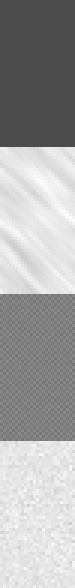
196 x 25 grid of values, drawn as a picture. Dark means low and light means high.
It is made of 4 by 1 panels. Panel 1,1: low, flat. Panel 2,1: very high, slanting down to the right, faint in contrast. Panel 3,1: middling, checkered, faint in contrast. Panel 4,1: very high, fine-grained, faint in contrast.
